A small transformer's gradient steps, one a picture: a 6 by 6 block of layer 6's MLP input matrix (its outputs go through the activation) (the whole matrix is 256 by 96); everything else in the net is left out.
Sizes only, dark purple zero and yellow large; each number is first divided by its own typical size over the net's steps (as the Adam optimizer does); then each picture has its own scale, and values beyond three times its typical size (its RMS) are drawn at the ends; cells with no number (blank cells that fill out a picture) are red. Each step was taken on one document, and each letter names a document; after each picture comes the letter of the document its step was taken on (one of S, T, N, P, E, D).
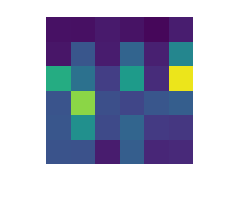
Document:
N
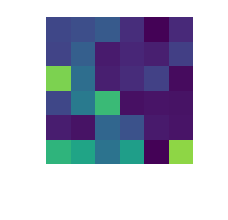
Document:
N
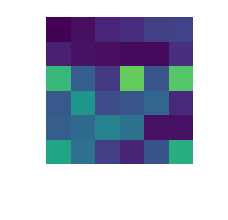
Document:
N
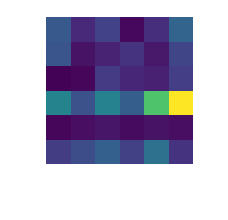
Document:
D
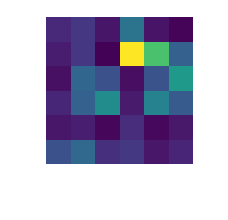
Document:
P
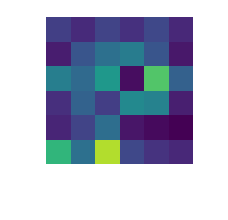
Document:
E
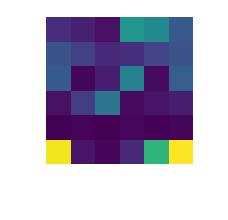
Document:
D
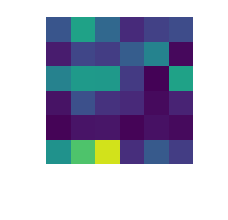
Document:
E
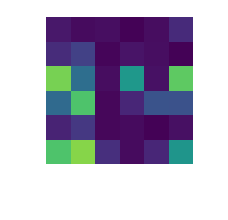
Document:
N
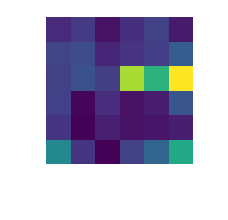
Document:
D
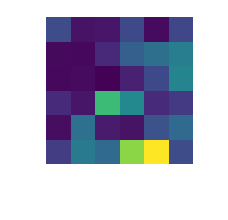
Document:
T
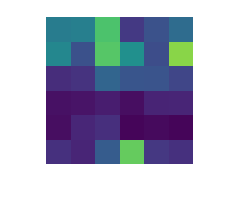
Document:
E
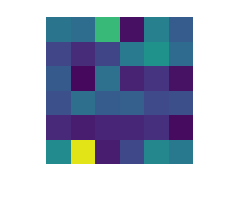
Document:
E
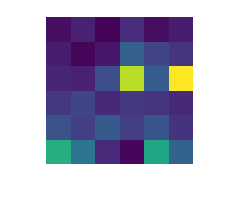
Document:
T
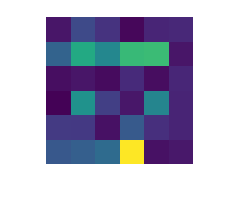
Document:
P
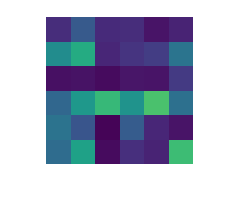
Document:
T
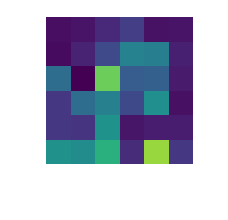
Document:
E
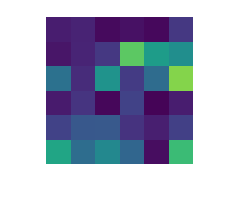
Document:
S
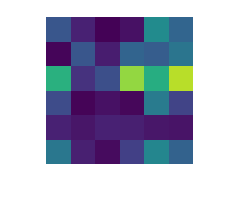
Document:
D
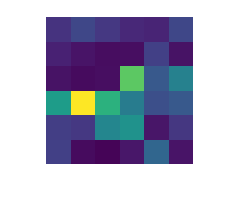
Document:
N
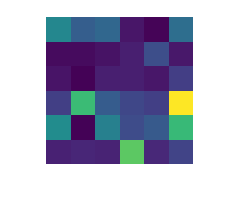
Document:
T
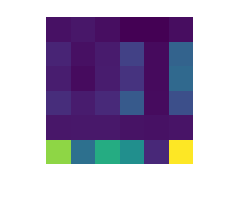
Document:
S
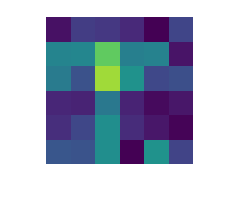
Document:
E
